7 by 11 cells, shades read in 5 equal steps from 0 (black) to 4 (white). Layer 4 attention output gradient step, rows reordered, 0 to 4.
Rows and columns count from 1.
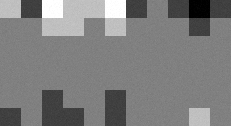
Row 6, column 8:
2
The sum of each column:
14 13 15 15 15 15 13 14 13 12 13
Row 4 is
2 2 2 2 2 2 2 2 2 2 2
